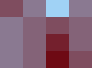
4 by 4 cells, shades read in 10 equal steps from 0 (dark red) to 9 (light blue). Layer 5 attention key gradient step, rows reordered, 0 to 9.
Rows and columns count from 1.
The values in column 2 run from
4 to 5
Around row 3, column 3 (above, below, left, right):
3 0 4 4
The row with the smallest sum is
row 4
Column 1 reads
3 5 5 5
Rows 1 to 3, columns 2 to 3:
5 9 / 4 3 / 4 1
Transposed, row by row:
3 5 5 5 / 5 4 4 4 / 9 3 1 0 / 5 4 4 3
